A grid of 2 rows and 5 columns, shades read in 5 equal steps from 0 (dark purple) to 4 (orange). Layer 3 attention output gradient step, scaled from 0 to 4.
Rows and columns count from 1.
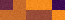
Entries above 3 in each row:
2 1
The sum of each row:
12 14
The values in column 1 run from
1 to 3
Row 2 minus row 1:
2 0 -2 -2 4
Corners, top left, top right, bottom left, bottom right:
1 0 3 4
